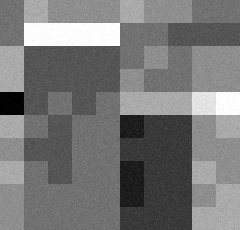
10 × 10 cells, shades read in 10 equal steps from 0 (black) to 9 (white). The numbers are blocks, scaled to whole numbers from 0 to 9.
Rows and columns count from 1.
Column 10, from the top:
4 3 5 5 9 6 5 5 6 6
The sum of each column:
47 43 41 43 44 32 34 32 52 54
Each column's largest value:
6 9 9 9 9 6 6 6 8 9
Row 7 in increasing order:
2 2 2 3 3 4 4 5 5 5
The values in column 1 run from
0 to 6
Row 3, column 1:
6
